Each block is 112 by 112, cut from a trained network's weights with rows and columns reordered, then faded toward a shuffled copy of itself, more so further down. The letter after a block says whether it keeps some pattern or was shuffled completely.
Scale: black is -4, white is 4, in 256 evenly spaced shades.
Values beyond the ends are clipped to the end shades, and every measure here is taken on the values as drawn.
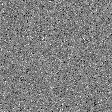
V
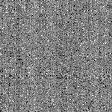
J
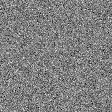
V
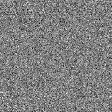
J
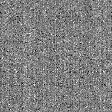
J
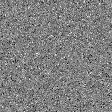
V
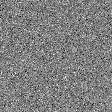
V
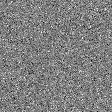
V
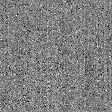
J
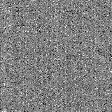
J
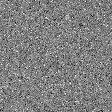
V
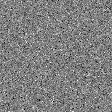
V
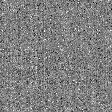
J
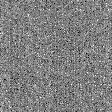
J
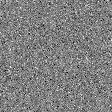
V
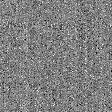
J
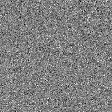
J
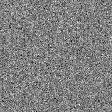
J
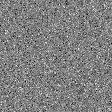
V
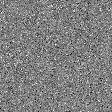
V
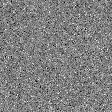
V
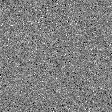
J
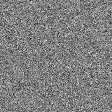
J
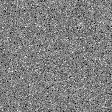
V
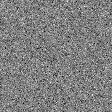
V
